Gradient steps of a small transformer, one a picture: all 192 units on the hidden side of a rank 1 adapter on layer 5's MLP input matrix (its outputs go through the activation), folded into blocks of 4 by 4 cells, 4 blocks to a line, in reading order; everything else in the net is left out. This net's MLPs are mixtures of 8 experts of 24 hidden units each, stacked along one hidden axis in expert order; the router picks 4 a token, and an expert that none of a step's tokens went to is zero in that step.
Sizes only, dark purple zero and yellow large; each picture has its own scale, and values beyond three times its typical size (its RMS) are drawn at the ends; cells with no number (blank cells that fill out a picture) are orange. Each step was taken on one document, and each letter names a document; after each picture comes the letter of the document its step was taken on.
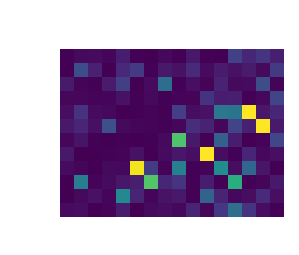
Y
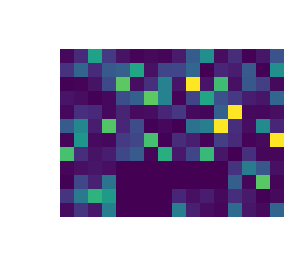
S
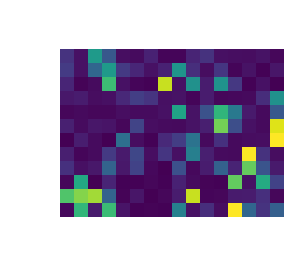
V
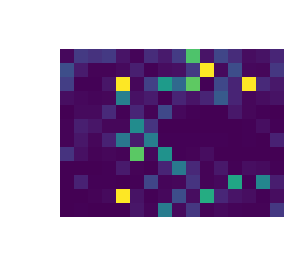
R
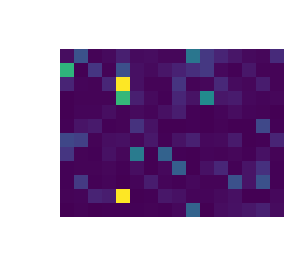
R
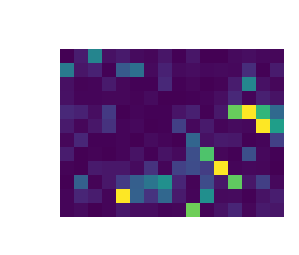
Y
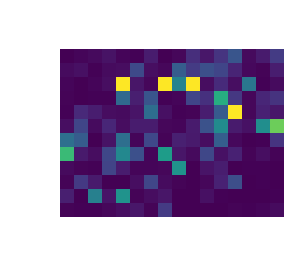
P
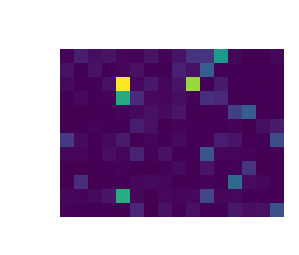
R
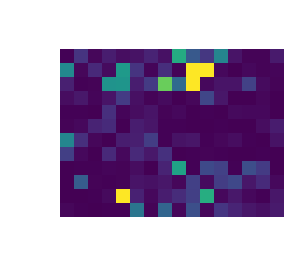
R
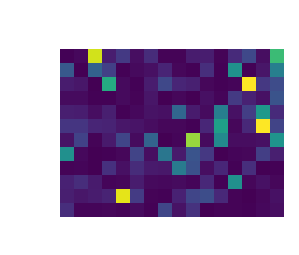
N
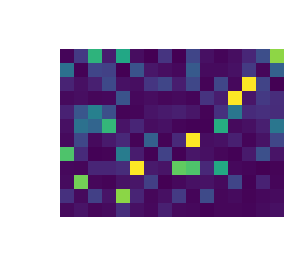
N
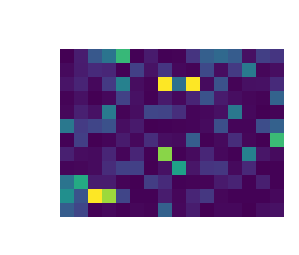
N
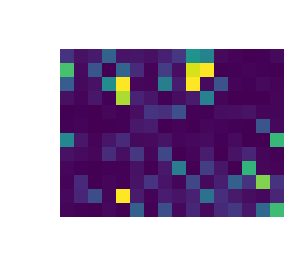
R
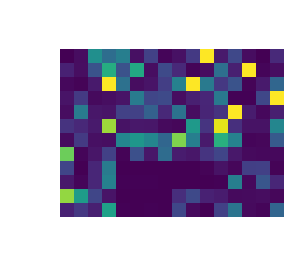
S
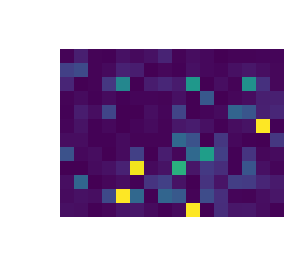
Y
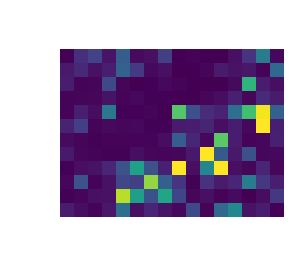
Y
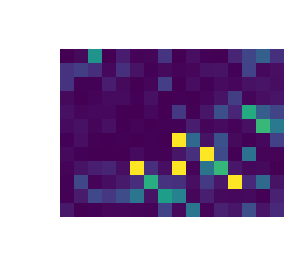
Y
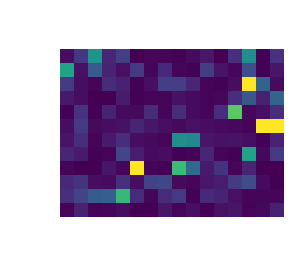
N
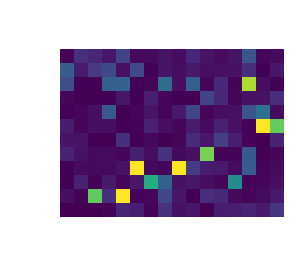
P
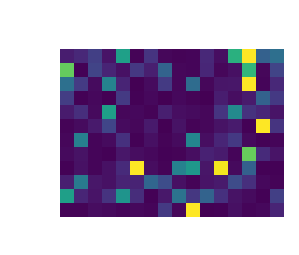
N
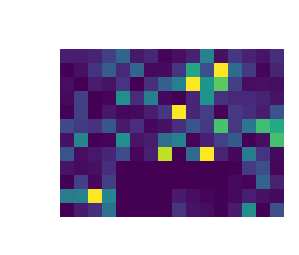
V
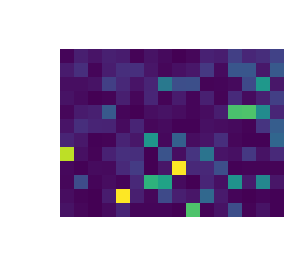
P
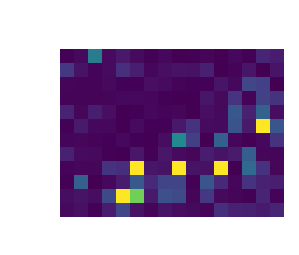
Y
